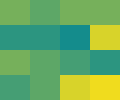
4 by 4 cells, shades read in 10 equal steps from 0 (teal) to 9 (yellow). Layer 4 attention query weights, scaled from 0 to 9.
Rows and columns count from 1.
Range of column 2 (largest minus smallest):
2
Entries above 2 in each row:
4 1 2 3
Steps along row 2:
same down up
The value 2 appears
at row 3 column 3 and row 4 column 1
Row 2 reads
1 1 0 8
